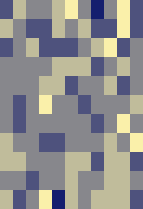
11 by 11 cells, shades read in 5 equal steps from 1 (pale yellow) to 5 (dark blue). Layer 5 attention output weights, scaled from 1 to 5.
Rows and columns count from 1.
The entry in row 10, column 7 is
3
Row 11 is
2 4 3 1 5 2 3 2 2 2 4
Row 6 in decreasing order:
4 4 3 3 3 3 3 3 3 2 1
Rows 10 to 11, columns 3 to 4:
4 3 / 3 1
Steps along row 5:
same same down same up down same down up down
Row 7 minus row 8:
1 1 0 -1 -1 0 0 1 1 -2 2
